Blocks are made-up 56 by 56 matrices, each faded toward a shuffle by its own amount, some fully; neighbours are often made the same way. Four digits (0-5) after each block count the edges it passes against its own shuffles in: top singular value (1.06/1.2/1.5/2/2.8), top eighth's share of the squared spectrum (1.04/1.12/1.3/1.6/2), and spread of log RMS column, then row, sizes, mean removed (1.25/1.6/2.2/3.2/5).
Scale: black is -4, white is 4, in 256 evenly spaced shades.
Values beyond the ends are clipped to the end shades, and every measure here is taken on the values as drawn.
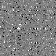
3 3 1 2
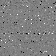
2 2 0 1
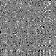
4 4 2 2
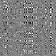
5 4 3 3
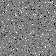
0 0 0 0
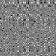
4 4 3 2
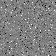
0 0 0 0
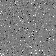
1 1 0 0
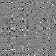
4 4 2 2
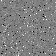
0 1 0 0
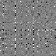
4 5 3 2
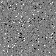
2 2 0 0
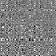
4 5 3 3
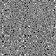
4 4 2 2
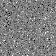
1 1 0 0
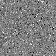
2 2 0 0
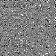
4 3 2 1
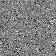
0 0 0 0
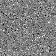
0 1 0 0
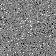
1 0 0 0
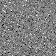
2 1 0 0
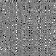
4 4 2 1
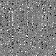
3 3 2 0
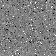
1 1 0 0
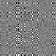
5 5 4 3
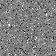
0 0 0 0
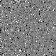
3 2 1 0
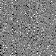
3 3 2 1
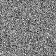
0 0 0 0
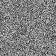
1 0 0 0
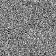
2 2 0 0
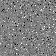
0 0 0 0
